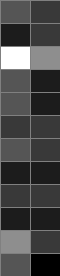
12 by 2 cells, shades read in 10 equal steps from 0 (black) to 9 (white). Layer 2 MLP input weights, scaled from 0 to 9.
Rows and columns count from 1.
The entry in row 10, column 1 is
1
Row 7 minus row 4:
0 1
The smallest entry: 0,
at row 12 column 2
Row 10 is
1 1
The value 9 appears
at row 3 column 1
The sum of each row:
5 3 14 4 4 4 5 2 4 2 7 3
